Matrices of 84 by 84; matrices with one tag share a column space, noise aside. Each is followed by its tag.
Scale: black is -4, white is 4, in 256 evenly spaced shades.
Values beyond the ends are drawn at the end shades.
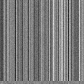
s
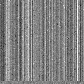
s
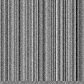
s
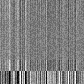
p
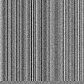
s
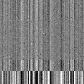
p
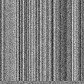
s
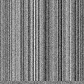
s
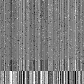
p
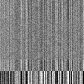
p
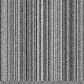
s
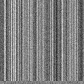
s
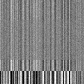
p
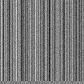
s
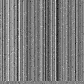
s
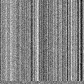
s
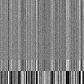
p
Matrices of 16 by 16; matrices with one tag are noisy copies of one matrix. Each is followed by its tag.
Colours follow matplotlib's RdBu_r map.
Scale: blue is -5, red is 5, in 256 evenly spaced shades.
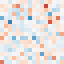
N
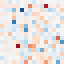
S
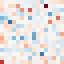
N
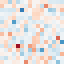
S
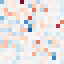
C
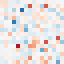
S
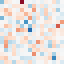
C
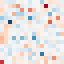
N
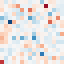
N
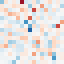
C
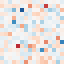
S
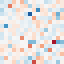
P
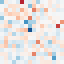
C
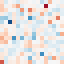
N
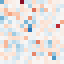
C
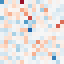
C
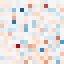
S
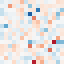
P
